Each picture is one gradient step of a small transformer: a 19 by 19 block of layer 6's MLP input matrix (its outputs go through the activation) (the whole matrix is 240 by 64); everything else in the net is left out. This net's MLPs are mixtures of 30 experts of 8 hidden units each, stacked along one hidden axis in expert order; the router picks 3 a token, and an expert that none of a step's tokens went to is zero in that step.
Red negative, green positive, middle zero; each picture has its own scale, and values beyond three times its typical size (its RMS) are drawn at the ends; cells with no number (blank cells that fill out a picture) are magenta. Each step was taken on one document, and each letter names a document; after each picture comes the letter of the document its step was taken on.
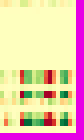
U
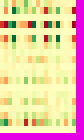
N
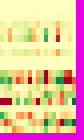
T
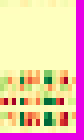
U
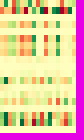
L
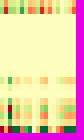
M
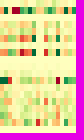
L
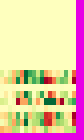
T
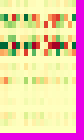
N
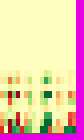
M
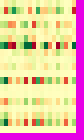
N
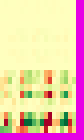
U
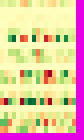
U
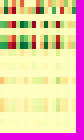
L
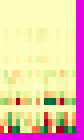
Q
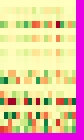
T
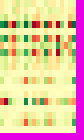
N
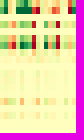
L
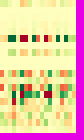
U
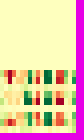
T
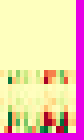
Q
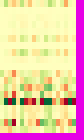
U
